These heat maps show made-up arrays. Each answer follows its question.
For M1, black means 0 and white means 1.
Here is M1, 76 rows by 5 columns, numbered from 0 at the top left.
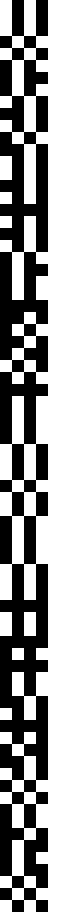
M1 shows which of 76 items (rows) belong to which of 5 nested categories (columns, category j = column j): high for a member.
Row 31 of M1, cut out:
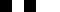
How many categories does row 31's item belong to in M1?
3
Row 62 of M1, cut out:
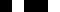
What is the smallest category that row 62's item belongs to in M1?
1
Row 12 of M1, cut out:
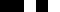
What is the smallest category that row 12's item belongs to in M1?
2
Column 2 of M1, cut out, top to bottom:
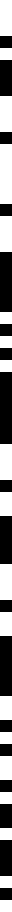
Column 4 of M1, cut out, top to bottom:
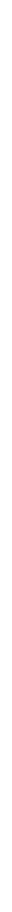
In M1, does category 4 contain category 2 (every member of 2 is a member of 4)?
yes
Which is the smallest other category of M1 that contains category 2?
4
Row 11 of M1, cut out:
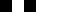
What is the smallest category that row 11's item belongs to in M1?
3
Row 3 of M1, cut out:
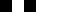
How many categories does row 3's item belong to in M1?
3
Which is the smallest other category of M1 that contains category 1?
4
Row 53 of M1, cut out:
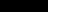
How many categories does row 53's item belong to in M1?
1
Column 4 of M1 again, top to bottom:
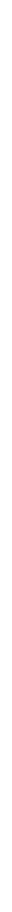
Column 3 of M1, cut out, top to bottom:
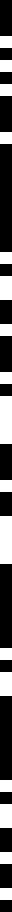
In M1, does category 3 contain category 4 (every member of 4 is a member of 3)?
no
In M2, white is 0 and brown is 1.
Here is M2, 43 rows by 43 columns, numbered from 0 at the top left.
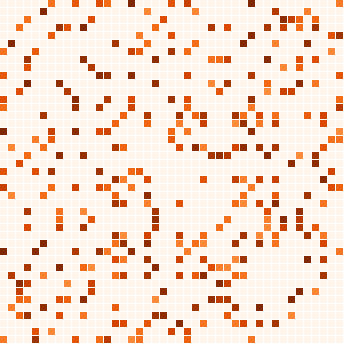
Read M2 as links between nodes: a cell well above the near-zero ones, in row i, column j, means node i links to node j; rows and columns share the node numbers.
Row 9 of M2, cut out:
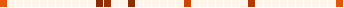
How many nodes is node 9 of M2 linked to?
7
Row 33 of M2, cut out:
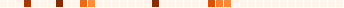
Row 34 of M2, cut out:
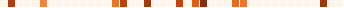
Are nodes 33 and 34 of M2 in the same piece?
no
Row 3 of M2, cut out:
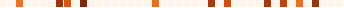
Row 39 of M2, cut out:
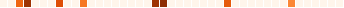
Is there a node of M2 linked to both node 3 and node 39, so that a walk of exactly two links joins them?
yes
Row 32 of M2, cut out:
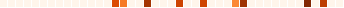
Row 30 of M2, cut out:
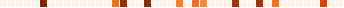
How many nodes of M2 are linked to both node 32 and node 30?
7
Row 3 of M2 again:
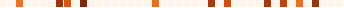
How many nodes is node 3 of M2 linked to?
11
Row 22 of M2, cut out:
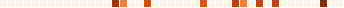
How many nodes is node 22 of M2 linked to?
9
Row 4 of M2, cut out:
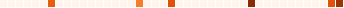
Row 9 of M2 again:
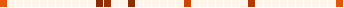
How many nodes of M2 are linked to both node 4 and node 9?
2
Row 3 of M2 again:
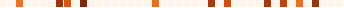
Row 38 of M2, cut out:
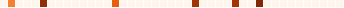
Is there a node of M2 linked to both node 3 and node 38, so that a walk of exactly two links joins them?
no
